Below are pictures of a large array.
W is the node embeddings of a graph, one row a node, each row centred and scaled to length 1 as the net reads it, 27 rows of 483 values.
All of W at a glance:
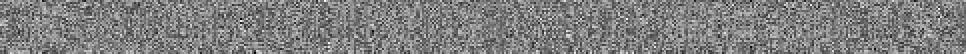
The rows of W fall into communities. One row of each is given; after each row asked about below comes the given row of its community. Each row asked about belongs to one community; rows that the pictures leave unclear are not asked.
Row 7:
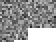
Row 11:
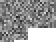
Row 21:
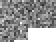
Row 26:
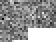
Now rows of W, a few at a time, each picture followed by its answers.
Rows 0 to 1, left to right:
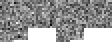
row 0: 26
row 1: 21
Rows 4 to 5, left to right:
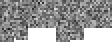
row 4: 7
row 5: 11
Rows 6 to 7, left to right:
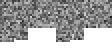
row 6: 7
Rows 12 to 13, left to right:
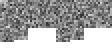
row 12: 21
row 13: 7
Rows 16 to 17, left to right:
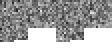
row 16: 7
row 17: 11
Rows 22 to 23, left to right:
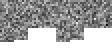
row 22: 7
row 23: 21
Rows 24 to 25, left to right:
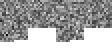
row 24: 11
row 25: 21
